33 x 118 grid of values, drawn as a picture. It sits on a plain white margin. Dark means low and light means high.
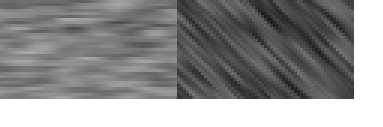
The table splits into one row of 2 panels. Panel 1,1: middling, streaked across. Panel 1,2: low, slanting down to the right.
